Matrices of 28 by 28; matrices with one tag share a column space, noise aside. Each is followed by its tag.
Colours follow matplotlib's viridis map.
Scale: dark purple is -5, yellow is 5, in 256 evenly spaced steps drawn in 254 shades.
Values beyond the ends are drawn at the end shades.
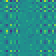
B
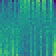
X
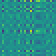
B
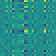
B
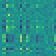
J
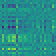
J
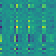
J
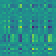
J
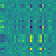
J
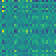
B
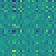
B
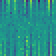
X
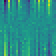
X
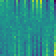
X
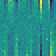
X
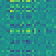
B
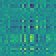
J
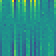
X
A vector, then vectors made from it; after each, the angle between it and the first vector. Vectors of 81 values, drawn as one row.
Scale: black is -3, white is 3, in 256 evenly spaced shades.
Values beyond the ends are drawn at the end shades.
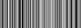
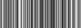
nearly opposite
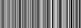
partly aligned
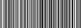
partly opposed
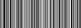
orthogonal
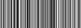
partly opposed
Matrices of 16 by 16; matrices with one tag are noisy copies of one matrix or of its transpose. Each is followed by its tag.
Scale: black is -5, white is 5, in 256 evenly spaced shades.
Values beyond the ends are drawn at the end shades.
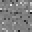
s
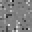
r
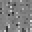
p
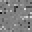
r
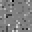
r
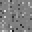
s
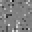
r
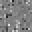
r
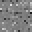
s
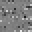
p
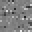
p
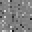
s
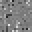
r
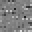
p
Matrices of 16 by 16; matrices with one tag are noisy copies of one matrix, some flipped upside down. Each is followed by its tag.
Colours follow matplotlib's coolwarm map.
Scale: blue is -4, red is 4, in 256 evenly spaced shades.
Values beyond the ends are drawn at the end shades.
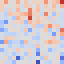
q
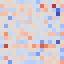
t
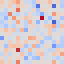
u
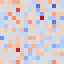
u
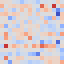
t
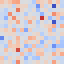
u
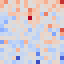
q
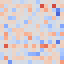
t
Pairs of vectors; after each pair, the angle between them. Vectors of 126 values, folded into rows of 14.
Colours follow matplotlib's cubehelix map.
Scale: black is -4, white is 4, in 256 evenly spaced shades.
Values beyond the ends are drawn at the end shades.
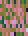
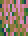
partly aligned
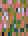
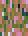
partly opposed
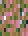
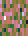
nearly parallel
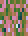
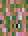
nearly opposite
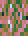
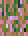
partly aligned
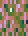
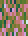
nearly opposite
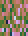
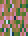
nearly opposite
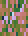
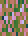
nearly parallel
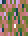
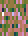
orthogonal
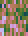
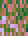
nearly parallel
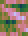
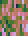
partly aligned
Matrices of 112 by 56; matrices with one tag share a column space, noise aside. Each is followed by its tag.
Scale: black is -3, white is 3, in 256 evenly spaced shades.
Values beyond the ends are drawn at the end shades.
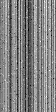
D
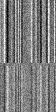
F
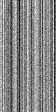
D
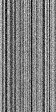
D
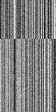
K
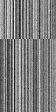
K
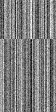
K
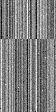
K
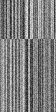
K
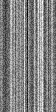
D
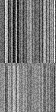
F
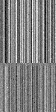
F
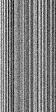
D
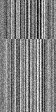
K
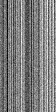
D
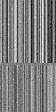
F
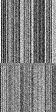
F
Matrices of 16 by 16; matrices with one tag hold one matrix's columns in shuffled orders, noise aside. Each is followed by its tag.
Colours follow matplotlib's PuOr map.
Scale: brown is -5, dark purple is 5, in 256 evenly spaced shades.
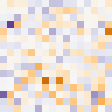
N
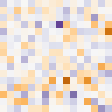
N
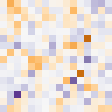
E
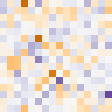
E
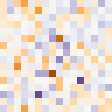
E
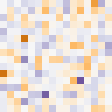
E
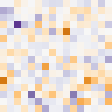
N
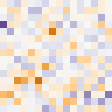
N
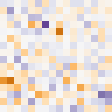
N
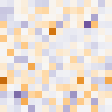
N
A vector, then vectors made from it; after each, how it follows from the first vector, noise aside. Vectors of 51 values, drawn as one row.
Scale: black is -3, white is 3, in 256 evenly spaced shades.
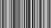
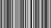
negated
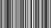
negated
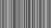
shrunk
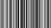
reversed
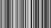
negated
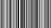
reversed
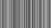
shrunk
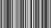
negated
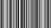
reversed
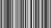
negated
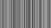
shrunk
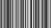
negated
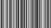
reversed
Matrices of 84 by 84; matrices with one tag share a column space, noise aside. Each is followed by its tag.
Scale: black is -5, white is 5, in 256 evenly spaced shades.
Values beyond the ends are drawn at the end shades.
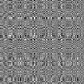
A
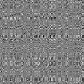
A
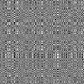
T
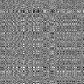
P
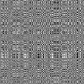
T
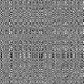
T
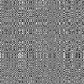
T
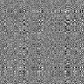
P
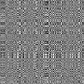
T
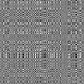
T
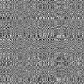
A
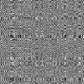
A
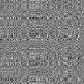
A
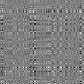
P
